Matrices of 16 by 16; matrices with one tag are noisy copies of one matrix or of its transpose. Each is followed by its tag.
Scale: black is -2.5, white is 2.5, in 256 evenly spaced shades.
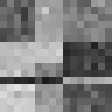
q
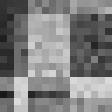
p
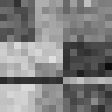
q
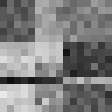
q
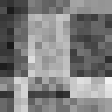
p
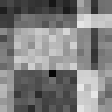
p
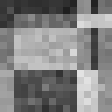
p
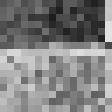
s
